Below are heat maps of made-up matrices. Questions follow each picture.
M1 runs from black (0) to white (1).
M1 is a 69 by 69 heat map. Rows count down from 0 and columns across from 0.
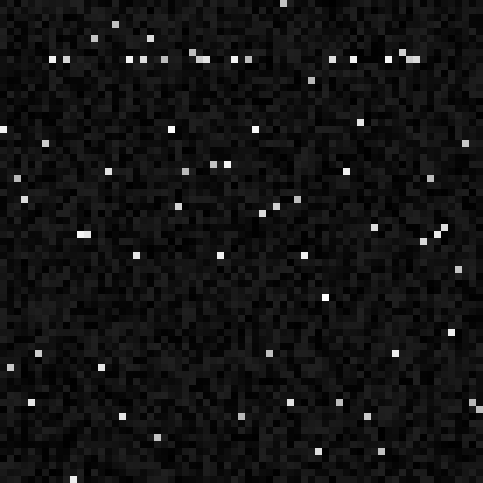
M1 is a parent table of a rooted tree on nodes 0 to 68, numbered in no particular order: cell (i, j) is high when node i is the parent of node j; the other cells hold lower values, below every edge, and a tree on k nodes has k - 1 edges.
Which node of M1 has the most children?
8
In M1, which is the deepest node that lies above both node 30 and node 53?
23
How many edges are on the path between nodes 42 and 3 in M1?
2
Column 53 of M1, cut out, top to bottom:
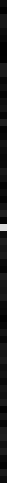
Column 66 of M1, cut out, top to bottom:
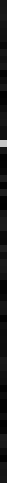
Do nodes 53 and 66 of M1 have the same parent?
no
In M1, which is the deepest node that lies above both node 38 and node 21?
50
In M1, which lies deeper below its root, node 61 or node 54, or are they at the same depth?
the same depth
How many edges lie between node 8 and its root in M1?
0
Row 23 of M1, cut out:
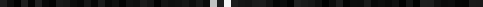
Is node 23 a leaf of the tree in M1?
no
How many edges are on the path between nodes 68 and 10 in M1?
1
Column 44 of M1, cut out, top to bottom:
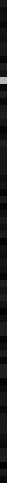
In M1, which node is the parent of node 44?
11
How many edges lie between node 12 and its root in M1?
2
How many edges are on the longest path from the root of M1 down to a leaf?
3
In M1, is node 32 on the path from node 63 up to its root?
yes
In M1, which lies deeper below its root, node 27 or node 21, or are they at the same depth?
node 21
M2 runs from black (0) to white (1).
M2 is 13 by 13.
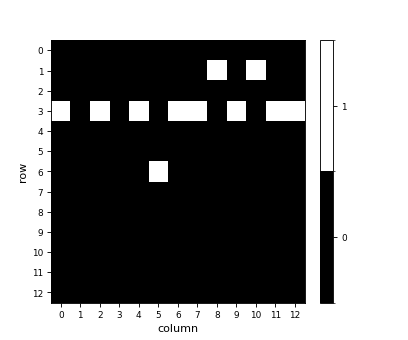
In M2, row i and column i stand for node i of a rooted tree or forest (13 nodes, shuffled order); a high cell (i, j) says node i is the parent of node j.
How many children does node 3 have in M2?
8
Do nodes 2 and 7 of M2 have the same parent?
yes
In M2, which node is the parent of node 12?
3
